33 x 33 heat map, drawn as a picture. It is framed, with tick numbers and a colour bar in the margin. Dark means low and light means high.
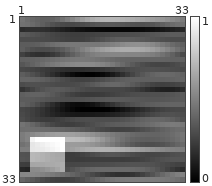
Odd patch: higher, in the bottom left. Ninth with the lowest average: centre. Grain: streaks across. Ninth with the highest average: bottom left.
